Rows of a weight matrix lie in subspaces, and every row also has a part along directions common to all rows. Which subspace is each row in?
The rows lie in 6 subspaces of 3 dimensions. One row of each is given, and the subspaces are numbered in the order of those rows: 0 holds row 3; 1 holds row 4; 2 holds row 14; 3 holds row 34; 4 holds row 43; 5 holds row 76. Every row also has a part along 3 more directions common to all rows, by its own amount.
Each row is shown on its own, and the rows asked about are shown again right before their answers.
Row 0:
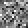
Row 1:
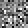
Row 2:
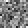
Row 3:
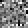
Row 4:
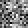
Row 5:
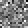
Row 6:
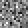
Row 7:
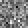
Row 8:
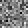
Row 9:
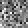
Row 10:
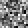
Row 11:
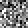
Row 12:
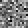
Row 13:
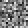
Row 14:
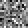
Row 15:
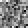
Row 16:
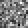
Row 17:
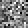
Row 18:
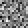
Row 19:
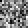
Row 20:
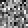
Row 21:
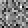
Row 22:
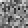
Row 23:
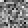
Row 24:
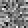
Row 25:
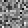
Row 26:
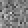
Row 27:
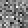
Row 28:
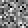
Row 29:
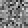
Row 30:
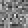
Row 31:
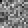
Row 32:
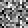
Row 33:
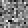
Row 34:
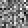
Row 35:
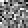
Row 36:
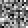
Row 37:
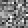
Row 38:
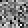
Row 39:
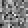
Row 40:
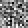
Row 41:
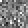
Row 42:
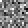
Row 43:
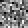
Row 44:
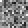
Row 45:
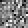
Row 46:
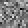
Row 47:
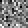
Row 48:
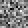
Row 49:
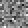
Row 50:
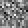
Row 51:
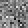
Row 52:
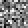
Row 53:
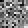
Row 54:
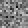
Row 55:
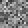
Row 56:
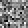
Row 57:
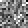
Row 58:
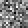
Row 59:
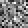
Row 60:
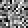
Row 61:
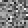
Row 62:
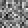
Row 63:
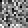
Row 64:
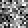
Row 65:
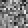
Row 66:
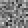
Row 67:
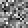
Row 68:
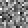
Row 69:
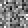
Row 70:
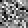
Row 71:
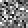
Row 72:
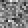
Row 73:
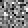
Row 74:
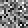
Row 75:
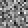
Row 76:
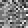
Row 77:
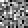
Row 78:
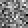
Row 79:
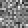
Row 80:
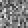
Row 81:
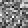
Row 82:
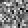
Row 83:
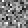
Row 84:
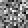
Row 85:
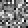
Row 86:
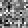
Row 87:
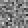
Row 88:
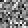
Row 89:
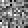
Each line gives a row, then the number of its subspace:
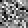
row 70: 4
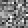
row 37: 5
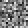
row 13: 5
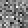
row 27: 0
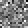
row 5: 5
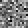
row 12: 5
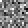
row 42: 4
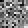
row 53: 4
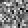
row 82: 4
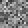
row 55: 3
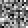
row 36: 3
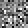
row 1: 3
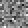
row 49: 2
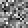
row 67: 3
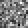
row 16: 0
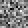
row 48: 0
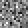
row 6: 0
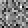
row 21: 1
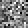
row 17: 2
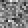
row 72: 2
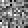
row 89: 4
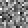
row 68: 3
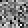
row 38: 0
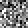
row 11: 1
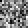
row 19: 0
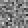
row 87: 5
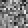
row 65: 3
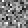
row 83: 0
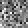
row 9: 1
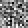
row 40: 5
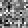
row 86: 2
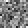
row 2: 3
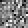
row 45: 5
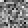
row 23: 2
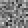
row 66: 5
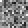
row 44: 4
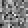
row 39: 1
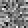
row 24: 5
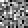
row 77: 4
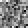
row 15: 3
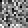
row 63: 1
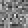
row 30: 1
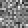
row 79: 2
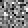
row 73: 4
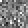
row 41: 0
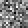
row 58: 0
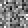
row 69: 1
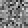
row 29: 2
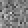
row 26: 1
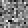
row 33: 2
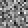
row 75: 3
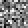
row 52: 2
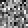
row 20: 3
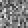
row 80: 1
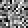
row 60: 5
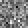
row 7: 0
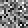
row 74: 0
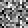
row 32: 1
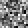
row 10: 3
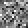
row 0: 4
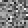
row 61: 5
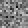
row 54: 0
